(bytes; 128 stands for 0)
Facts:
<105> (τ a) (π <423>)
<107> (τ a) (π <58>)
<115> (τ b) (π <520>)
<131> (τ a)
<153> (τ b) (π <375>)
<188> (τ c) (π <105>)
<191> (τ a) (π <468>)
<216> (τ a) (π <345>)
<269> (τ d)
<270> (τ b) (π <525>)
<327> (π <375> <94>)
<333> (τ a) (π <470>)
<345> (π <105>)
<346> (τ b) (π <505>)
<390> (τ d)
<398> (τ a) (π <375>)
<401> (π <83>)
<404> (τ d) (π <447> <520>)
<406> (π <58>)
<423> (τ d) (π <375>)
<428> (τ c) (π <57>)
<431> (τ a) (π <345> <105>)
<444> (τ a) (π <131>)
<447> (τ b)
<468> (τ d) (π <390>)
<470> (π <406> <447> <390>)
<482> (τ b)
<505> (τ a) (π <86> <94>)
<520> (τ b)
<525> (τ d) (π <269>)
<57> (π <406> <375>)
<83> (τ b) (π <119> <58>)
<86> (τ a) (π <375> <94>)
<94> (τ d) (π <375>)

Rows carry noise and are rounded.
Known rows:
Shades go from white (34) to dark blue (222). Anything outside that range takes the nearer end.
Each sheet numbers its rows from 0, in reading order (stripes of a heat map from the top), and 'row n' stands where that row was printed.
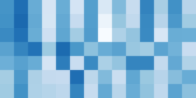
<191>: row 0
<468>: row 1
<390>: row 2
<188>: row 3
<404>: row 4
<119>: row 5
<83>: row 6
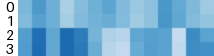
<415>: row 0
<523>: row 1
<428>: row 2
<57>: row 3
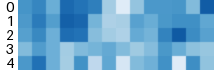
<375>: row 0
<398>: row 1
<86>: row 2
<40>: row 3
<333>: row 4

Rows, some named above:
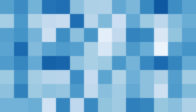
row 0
<86>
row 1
<119>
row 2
<447>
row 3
<406>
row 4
<327>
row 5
<401>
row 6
<107>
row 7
<115>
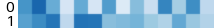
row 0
<191>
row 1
<345>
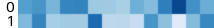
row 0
<505>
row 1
<58>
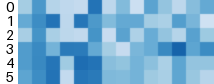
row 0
<119>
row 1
<216>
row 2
<401>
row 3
<94>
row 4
<105>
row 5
<345>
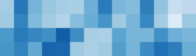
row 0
<444>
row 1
<131>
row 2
<423>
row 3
<327>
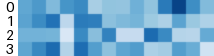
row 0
<346>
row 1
<345>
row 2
<520>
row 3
<431>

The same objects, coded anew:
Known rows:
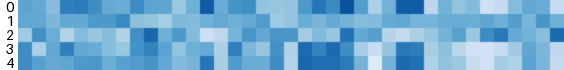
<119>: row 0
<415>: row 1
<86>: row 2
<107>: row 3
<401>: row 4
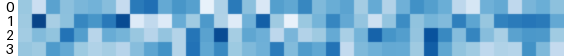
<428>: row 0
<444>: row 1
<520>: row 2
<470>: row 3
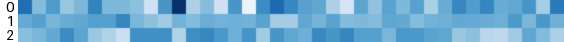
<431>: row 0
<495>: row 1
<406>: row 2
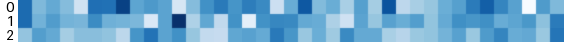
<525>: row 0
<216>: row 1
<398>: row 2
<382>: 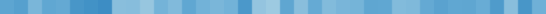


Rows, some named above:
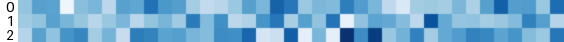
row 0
<327>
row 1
<404>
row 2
<375>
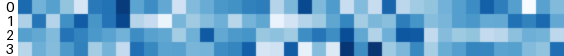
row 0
<270>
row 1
<131>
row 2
<119>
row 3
<375>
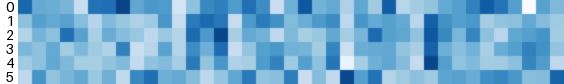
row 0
<525>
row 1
<468>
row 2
<520>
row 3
<115>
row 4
<404>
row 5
<94>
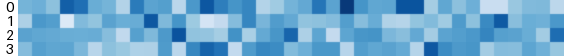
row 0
<58>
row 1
<346>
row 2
<423>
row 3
<468>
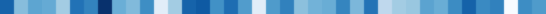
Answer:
<269>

